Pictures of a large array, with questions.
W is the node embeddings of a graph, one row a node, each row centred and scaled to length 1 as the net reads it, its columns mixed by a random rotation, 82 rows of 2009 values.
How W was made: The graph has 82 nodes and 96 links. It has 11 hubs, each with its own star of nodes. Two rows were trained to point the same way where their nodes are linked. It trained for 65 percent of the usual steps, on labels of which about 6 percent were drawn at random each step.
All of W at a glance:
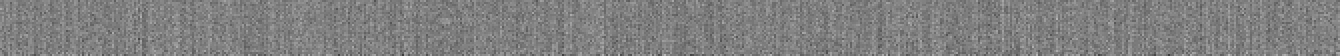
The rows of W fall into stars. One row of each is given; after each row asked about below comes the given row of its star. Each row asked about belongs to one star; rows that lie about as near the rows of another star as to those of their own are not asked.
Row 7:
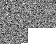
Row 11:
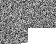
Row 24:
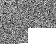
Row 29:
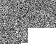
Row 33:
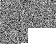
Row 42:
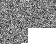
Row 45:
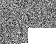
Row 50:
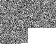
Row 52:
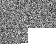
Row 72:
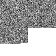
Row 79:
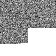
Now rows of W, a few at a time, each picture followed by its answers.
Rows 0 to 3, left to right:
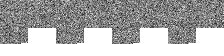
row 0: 11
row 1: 7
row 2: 29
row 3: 72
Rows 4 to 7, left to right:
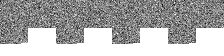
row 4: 7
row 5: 42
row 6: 52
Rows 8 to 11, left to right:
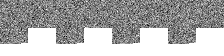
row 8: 42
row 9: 72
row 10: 79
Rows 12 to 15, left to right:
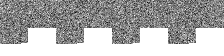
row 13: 50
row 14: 29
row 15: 33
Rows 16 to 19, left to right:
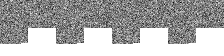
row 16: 7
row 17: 11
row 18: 45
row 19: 79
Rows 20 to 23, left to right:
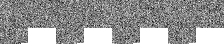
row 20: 29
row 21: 42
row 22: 72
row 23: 72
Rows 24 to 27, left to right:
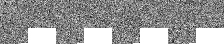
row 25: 29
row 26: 45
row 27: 33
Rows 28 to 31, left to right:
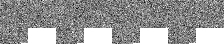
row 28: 33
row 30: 7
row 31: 50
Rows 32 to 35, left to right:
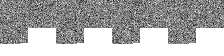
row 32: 24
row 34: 33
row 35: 42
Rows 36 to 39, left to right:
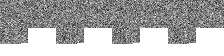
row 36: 42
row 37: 72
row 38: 72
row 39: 29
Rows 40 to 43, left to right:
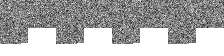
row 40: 11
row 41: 79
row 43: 79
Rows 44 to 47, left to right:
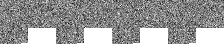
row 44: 72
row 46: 33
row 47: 42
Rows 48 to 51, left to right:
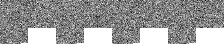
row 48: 33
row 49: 11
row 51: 29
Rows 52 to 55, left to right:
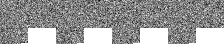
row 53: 24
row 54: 7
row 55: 7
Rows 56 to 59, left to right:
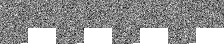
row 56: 45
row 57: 42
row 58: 11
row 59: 29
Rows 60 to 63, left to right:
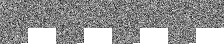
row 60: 45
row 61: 11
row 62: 45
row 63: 52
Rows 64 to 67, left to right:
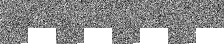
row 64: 72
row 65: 11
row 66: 72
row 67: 52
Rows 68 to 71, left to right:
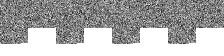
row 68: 50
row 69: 42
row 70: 24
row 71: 24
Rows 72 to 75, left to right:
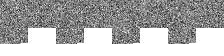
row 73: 42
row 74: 79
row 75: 11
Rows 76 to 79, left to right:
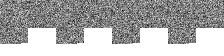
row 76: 11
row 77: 45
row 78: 79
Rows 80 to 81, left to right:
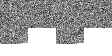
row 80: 24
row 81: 24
